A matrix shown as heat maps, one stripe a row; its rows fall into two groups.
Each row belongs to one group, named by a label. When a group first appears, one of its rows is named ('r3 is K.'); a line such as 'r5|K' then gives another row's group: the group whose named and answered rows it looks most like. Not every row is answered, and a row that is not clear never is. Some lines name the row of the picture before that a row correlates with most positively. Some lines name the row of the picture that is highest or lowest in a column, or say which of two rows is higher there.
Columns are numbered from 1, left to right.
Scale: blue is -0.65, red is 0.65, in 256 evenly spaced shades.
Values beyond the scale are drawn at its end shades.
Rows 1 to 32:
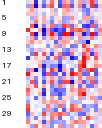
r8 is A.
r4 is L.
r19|A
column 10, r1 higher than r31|Yes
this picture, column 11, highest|9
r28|A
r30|L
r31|A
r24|A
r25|L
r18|L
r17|A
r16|A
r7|L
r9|L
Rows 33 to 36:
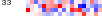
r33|L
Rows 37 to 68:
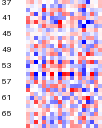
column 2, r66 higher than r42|No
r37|L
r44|A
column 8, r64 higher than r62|Yes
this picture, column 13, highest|59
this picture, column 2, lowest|61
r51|A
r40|L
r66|A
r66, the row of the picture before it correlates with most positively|36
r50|L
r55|L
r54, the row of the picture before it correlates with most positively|34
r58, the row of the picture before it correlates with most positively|34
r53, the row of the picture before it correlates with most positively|34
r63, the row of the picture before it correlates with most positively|36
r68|A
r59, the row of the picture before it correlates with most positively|35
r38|A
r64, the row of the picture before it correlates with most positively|34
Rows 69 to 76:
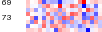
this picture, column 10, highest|73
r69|A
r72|A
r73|L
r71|L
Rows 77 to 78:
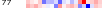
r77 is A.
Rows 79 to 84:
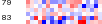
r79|A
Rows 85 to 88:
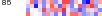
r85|L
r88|A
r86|L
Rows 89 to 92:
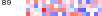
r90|L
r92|A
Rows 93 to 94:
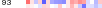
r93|A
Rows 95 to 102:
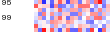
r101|A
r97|L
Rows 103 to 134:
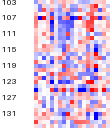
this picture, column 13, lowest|125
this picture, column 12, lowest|125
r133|A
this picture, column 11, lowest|107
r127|A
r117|L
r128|L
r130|A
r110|A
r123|A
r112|A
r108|A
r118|A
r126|A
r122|L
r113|A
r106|A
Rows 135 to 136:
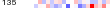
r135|L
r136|A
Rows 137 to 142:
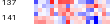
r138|L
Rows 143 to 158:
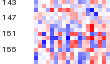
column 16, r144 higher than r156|No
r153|L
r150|A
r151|L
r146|L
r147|L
